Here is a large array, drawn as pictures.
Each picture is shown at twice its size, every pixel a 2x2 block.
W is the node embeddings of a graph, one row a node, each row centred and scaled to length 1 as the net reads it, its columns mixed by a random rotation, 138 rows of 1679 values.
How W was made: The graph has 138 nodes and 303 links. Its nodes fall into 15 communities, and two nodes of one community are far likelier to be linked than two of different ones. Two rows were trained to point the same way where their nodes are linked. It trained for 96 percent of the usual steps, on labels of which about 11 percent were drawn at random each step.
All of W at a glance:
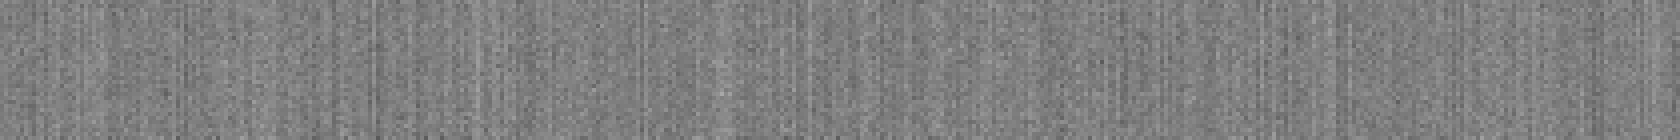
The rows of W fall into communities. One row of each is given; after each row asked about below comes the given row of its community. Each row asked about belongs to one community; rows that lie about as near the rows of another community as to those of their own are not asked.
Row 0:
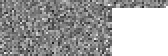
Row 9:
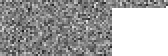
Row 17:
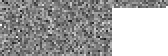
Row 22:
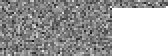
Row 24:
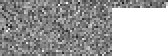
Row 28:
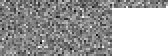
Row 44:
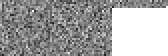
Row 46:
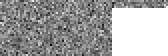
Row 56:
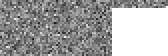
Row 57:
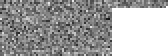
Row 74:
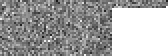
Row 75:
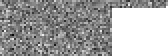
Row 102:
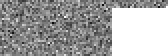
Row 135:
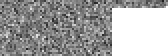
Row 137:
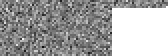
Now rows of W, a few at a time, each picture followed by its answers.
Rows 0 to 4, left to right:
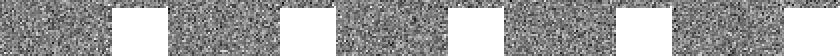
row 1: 0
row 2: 9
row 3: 28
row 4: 135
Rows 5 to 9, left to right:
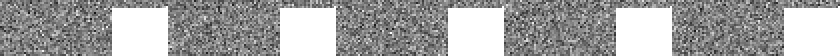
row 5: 57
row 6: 57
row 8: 137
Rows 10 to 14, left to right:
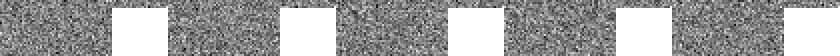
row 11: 0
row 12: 9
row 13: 17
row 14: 28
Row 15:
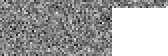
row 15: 57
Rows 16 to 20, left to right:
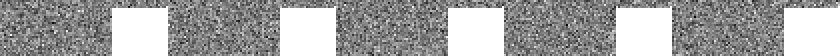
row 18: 22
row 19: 28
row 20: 28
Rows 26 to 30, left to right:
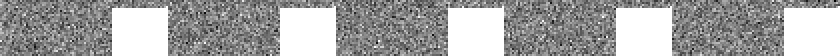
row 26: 46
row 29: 137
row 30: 135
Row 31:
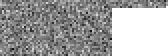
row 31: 75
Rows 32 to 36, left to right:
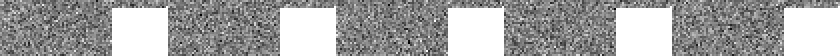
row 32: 56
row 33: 75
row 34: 24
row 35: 137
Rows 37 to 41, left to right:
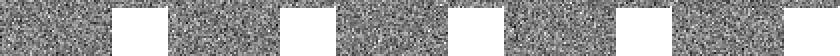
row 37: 28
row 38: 75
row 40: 24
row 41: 56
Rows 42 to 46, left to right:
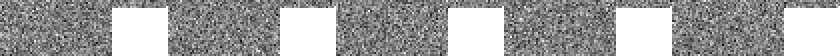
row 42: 17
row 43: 24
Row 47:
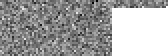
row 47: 56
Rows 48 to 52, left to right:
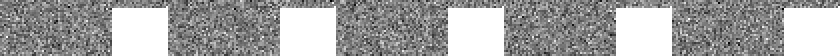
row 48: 137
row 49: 135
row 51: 56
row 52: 137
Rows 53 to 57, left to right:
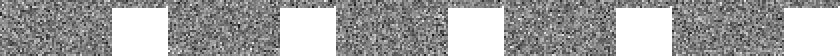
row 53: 137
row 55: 135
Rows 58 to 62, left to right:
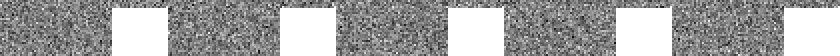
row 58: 102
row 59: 0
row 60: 22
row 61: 9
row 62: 57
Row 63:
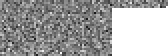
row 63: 22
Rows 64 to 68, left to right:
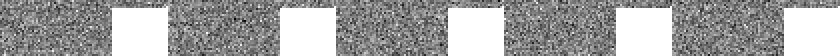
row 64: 57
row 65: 44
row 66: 135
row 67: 74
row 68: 56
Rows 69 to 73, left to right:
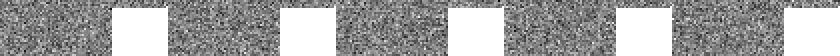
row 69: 137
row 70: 102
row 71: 135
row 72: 17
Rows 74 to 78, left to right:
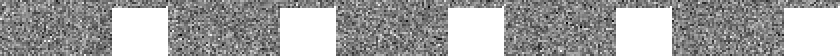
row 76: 17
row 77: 46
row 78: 28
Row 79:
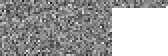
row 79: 0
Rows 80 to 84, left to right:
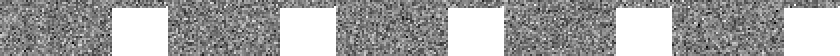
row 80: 24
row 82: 135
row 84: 46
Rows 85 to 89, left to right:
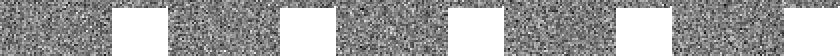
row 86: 0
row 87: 17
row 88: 22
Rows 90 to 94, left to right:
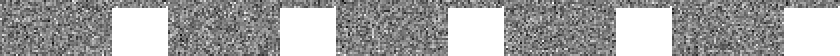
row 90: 44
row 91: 24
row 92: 22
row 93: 57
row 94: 0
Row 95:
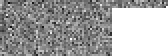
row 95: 22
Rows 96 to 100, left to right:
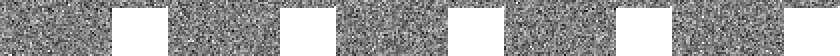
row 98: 17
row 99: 44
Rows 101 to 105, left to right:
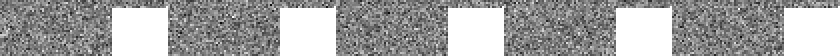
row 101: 24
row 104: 9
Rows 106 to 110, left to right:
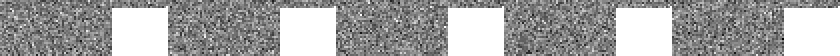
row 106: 56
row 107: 22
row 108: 74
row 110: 74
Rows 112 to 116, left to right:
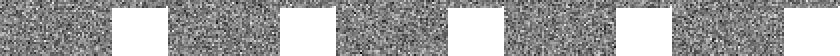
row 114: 57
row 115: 135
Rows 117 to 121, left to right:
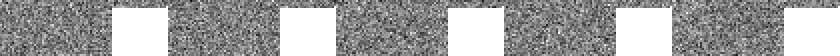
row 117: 17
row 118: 0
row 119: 9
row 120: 17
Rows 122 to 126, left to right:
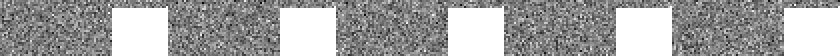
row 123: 56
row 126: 28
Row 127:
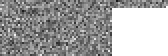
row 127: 137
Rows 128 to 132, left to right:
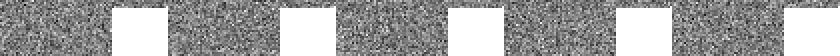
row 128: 0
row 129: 57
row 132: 75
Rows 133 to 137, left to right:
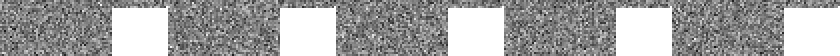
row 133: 22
